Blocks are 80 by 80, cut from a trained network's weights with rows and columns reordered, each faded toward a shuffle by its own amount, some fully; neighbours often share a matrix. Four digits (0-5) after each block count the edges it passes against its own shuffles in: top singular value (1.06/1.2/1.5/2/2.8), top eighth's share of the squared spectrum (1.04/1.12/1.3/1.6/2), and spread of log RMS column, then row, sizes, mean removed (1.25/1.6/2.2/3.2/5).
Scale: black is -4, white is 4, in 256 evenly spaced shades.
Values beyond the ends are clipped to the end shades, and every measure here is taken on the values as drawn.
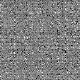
3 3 3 0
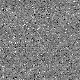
1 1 1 0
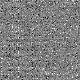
2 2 2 0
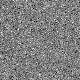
1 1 0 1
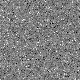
0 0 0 0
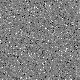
0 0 0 0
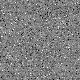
0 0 0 0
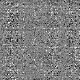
3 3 3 0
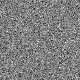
0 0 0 0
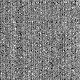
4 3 0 2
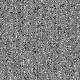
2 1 0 0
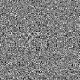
3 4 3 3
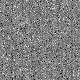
1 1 0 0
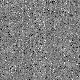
1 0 0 0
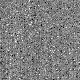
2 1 0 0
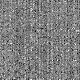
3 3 0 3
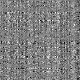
4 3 1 3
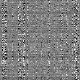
3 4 4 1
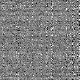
3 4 3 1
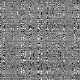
3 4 4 1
